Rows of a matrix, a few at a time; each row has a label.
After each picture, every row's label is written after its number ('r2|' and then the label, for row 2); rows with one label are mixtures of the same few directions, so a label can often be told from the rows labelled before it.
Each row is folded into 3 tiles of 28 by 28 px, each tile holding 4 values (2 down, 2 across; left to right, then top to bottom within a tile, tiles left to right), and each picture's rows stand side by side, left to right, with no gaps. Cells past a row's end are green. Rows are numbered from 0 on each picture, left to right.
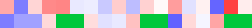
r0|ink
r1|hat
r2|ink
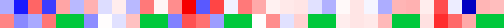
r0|hat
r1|ink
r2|hat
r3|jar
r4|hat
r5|ink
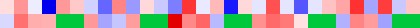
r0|ink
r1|hat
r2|ink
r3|ink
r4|hat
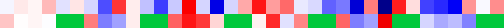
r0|ink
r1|hat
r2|ink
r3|jar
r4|hat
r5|jar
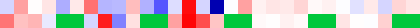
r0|ink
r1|jar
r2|ink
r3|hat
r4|hat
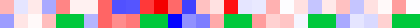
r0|ink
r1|hat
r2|ink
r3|ink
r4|ink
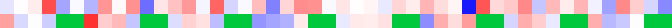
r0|ink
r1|ink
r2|hat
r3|ink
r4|ink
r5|ink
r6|hat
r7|hat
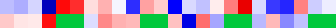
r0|hat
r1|ink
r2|jar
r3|jar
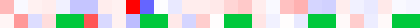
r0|jar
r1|ink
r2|jar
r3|hat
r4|jar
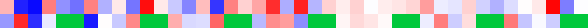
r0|jar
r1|ink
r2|hat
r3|hat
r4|hat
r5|jar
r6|ink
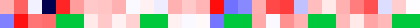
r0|ink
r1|jar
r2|hat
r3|jar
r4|jar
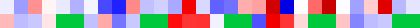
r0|hat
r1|jar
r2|ink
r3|hat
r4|ink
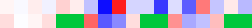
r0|hat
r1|hat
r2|hat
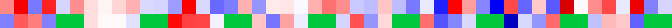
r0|hat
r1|hat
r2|ink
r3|jar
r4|jar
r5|hat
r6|ink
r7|hat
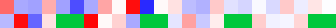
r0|jar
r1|ink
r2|jar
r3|hat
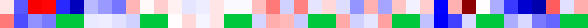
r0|hat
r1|jar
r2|jar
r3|hat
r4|hat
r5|ink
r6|jar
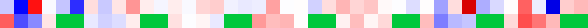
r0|hat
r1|ink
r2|hat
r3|ink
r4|jar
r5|ink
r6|ink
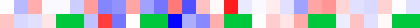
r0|hat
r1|jar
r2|ink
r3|hat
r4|jar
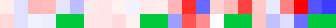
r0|hat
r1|ink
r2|hat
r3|hat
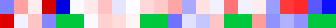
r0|ink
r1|hat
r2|ink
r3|hat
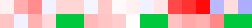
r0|jar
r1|ink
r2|jar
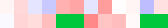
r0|hat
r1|ink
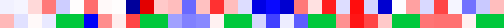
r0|ink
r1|ink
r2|ink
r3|jar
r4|ink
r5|ink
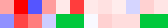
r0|hat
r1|ink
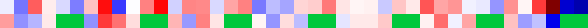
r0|hat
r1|hat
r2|jar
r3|jar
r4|ink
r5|jar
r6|hat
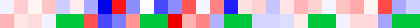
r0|ink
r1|hat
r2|ink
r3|ink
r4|hat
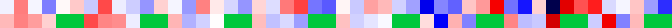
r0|ink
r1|ink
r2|hat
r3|hat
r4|hat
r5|jar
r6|hat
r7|jar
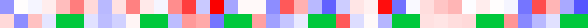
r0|jar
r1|ink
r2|hat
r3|hat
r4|ink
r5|jar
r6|hat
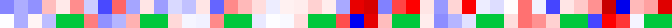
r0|jar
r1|hat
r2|hat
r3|ink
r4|jar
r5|ink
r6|ink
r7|hat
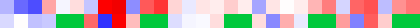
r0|jar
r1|jar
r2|ink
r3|jar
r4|jar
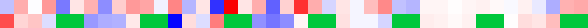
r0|ink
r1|ink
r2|ink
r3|ink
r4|hat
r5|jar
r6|hat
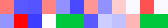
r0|jar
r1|ink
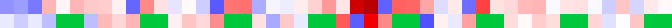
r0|jar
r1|ink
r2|hat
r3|jar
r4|jar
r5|ink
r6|jar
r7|hat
